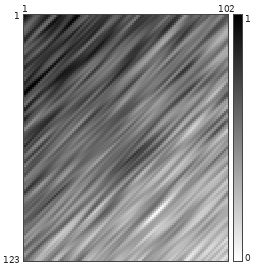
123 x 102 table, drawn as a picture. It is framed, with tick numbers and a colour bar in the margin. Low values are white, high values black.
Values rise toward the top left. The halves do not mirror each other. The histogram is bell-shaped. Overall the values sit about 50% of the way up the scale. No lone cell stands out from its neighbours. No row or column stands out. The top left is the ninth with the highest average.
